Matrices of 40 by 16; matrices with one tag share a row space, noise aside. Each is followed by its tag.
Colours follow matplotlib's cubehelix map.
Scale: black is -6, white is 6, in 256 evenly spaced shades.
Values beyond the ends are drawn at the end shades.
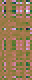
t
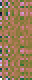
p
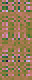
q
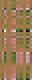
t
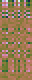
q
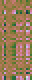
t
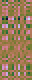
q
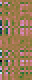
p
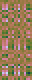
q
